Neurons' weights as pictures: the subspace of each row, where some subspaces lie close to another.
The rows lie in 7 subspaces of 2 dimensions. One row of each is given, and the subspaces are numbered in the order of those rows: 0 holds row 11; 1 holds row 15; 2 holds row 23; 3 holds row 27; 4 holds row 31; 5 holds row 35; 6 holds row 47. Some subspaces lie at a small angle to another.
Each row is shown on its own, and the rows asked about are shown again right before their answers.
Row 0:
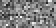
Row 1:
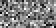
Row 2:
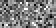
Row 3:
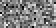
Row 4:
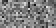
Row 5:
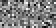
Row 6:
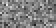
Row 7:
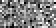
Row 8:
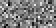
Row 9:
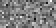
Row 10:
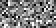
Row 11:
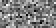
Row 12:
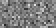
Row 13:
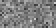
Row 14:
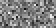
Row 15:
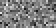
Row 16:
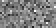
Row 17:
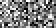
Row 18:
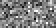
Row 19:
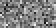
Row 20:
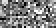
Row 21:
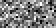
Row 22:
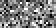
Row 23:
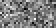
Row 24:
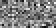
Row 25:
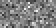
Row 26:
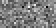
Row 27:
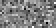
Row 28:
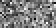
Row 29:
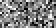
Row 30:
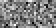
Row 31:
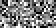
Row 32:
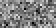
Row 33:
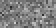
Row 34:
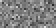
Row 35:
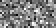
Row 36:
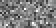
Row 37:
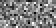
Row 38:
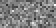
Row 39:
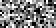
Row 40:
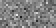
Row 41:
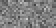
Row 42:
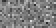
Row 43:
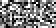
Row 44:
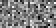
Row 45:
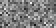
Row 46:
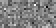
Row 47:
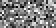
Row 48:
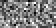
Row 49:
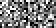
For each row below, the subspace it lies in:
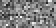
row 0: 0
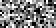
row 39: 5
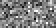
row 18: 4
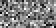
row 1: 1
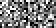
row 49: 2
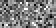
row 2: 3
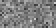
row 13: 2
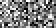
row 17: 2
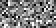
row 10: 4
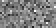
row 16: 3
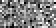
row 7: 2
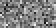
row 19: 1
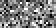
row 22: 3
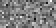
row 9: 0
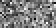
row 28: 2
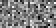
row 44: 2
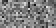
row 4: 6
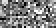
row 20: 4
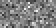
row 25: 5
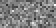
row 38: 5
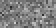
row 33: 3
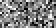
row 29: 2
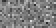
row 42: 3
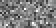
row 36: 5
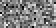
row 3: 1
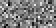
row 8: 4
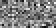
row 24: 1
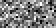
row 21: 4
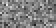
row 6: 1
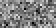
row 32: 5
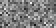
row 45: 1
